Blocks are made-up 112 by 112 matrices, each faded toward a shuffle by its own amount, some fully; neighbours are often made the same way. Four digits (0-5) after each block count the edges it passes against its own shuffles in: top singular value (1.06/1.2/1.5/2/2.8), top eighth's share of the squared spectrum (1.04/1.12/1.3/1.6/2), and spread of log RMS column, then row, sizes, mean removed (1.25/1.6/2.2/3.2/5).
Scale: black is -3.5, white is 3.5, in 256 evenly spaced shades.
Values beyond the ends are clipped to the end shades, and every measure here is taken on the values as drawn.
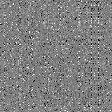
4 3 2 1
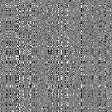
5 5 4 3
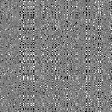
5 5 4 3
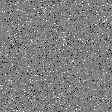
0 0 0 0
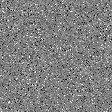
3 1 0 0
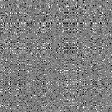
5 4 3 3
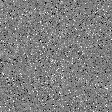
2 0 0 0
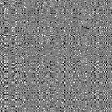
5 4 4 3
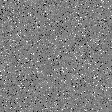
0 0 0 0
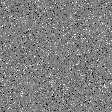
0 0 0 0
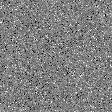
0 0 0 0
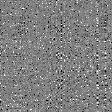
4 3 2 1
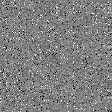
4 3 2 1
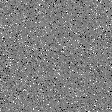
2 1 0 0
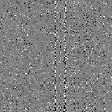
4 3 3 1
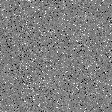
2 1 0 0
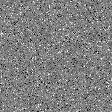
2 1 0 0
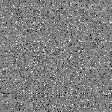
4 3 1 1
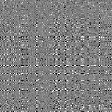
5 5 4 4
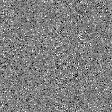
3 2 1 1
